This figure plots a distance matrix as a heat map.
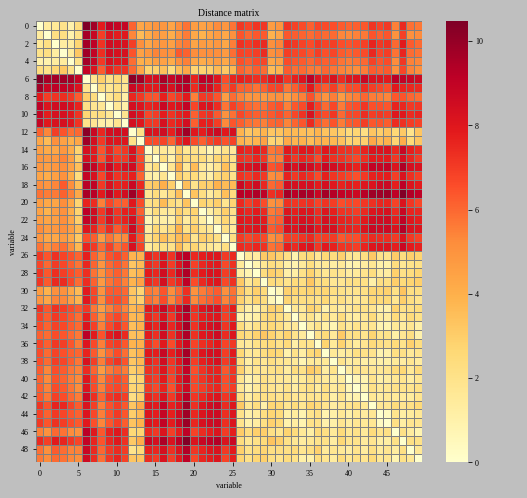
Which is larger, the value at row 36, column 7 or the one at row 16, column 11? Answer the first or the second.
the second
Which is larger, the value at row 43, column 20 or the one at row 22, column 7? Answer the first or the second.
the second
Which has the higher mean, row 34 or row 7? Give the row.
7
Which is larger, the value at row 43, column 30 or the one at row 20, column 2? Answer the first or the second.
the second
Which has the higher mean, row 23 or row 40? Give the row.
23
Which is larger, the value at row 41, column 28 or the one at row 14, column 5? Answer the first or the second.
the second
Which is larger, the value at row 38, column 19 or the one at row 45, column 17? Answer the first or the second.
the first
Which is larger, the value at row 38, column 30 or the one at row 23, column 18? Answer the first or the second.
the second
